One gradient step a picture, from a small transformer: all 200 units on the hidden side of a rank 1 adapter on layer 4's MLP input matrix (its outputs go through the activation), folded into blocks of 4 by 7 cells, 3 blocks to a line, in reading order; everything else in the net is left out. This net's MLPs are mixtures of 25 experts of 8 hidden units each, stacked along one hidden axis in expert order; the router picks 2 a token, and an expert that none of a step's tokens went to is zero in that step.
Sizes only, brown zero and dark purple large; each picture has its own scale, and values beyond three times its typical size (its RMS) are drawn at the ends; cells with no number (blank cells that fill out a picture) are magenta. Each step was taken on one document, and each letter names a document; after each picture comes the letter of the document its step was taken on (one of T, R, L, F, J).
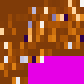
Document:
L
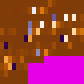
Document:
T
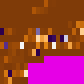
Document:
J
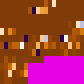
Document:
J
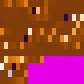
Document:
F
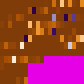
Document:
L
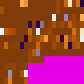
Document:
F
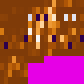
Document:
L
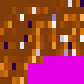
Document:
F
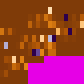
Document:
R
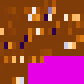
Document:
L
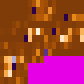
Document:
T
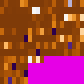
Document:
F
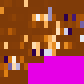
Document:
R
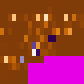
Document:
R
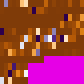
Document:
J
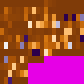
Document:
R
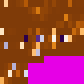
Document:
J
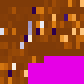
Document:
F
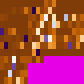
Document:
T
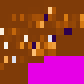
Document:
R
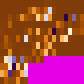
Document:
T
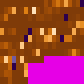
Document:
T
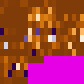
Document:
T
